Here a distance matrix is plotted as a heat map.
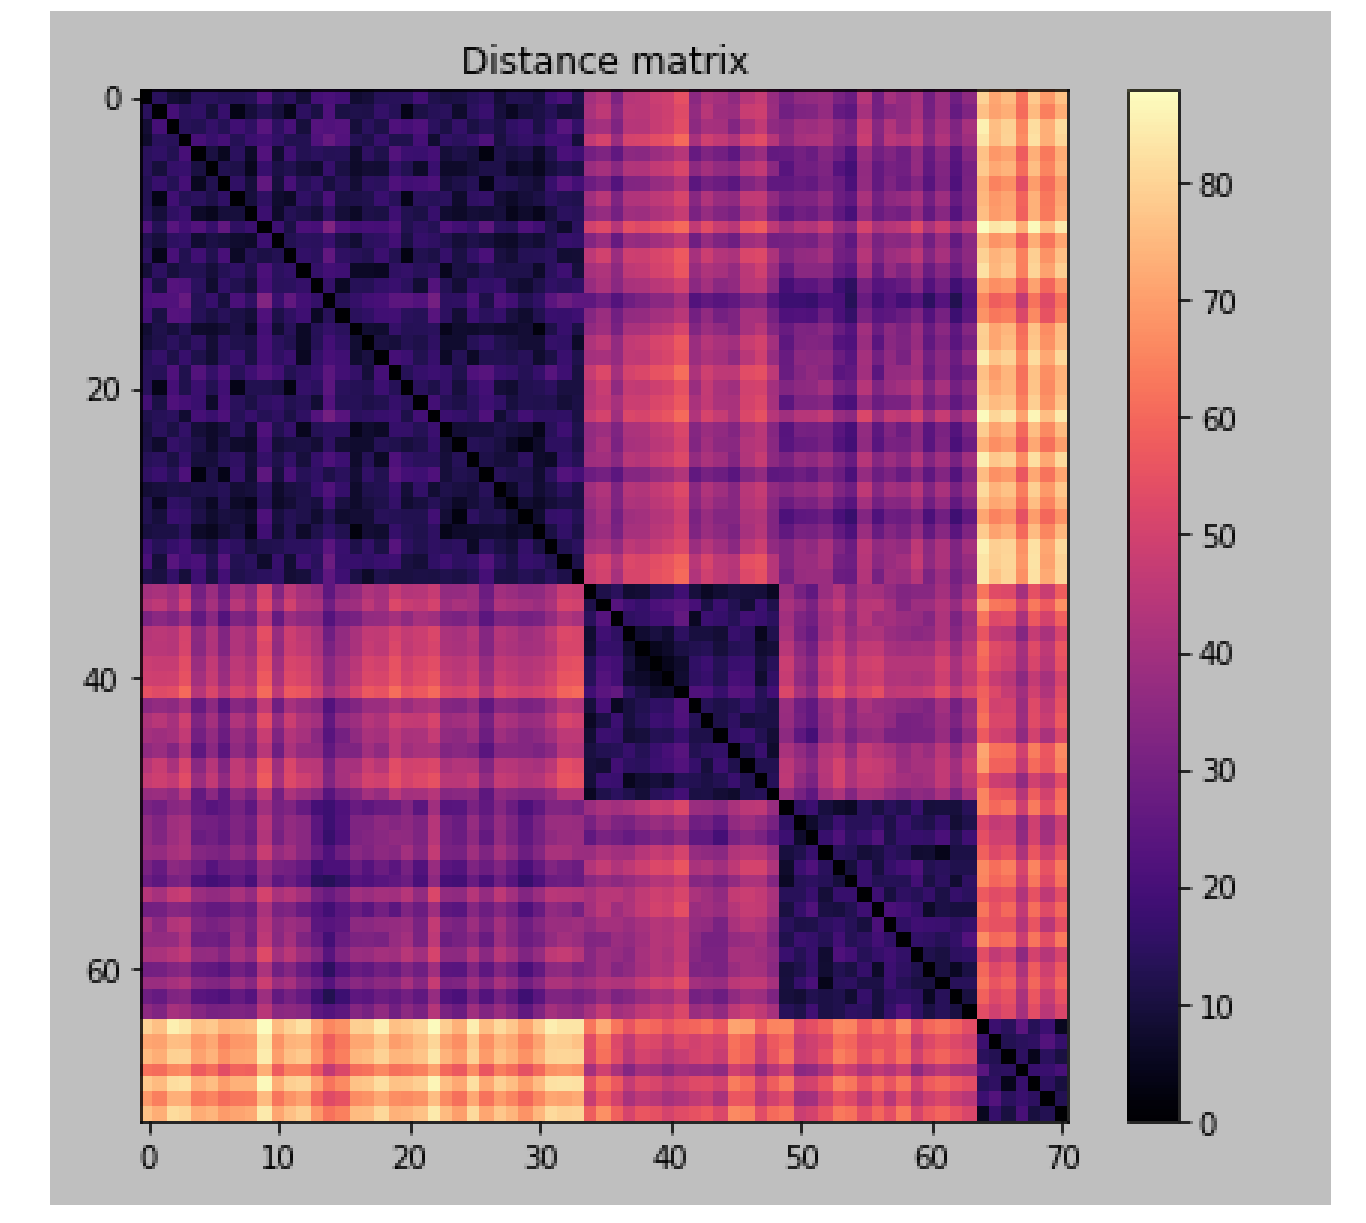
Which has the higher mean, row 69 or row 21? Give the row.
69
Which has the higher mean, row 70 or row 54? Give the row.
70
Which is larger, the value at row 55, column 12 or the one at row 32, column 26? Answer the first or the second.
the first
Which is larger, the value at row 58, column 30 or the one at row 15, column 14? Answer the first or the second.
the first
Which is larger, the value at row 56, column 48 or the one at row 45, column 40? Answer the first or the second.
the first
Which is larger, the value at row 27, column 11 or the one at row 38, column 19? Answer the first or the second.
the second
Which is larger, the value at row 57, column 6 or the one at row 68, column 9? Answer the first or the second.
the second
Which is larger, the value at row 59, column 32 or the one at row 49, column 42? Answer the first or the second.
the first
